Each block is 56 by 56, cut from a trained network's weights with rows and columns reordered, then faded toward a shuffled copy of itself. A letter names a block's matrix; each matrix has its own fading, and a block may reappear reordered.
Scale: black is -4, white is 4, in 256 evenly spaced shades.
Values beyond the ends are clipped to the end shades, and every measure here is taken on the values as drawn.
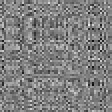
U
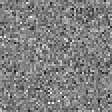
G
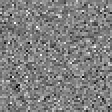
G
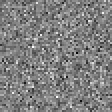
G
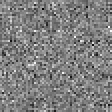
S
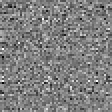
S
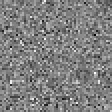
S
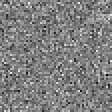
G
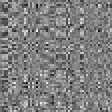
U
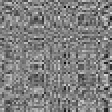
U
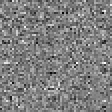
S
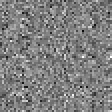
S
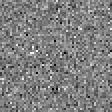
G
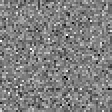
G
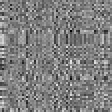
U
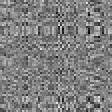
U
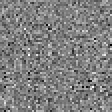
S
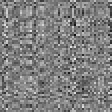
U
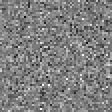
G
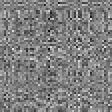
U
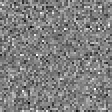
G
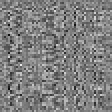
U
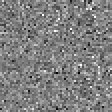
G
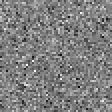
G
